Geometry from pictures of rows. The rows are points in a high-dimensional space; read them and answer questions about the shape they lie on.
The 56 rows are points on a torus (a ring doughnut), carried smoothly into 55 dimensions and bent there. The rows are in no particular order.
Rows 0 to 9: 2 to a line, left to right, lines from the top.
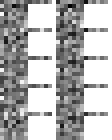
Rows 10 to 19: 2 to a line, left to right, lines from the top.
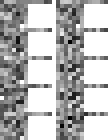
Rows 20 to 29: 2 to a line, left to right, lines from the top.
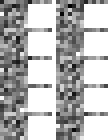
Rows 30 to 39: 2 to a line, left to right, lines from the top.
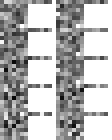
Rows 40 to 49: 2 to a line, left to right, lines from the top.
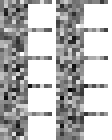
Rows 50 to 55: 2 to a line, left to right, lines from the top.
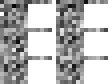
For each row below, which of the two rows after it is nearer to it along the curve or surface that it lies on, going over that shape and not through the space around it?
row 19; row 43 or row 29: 29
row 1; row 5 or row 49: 5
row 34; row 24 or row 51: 24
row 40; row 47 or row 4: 47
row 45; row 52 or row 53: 53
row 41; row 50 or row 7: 7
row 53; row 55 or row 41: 55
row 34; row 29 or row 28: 29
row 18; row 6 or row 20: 6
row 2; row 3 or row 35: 3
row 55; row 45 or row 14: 45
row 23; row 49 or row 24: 24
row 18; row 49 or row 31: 31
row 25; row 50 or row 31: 31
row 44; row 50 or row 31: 31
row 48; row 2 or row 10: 10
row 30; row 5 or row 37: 5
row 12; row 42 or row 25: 42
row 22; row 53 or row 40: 53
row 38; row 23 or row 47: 47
